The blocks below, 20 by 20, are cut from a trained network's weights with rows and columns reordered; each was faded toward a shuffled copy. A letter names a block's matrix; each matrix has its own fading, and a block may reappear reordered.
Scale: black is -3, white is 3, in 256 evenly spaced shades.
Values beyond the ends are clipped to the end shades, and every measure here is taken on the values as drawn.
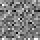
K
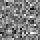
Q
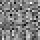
Q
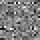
K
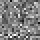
K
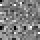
Q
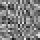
Q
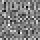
Q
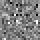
Q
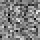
K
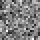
K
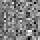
Q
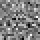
K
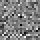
K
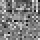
K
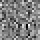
Q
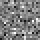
K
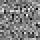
K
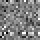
K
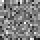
K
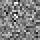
Q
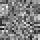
Q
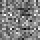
K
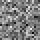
K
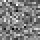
Q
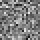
K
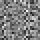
Q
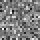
K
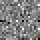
Q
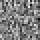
K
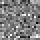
K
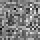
Q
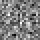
K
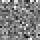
K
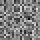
Q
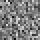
K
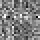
Q
